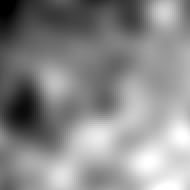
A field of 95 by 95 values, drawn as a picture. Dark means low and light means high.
Slope: up to the bottom right. Ninth with the lowest average: top left. Grain: smooth. Mirror symmetry: none. Odd rows or columns: none. Ninth with the highest average: bottom right.
